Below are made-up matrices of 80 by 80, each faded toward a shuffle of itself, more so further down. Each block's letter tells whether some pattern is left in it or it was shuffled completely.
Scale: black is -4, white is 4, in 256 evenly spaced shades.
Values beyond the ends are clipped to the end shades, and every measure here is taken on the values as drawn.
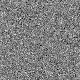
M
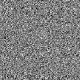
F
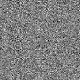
F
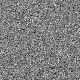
M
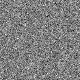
M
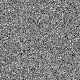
M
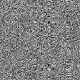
F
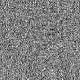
F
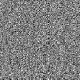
F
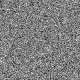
M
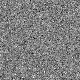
M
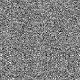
F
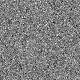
M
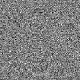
F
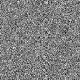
F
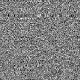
F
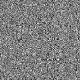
F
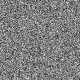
M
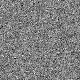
M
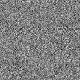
F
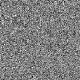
F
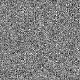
F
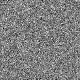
M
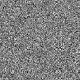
F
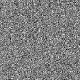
F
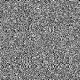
F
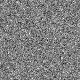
M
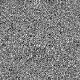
F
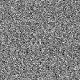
F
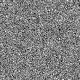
M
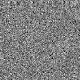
F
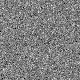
M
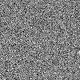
M
